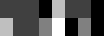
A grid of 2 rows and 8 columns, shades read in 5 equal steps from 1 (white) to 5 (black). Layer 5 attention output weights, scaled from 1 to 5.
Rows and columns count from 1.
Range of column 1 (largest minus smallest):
2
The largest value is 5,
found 4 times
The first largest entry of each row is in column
4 6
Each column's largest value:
4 4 4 5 2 5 4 5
